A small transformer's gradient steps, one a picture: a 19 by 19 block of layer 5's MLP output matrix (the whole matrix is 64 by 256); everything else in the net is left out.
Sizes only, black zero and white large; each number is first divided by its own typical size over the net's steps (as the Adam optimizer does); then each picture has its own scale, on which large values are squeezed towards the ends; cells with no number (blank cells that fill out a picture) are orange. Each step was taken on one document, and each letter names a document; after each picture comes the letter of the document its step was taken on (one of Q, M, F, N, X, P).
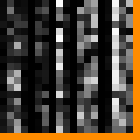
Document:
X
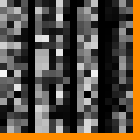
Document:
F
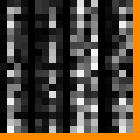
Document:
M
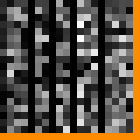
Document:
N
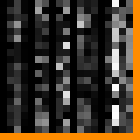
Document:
N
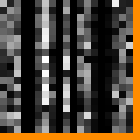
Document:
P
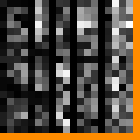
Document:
X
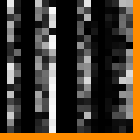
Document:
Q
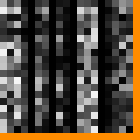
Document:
F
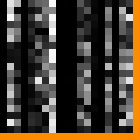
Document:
Q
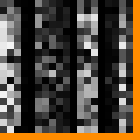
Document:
F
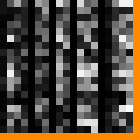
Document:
X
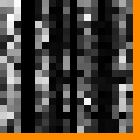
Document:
P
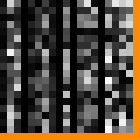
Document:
P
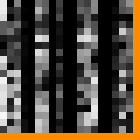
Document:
F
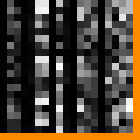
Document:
N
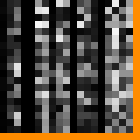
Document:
N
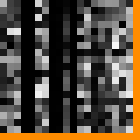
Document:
Q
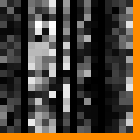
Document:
P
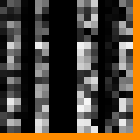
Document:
M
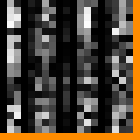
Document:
P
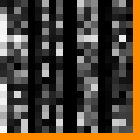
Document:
F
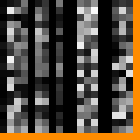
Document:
M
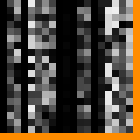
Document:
Q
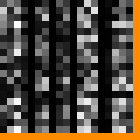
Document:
X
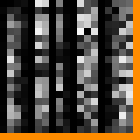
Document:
X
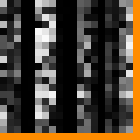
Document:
P
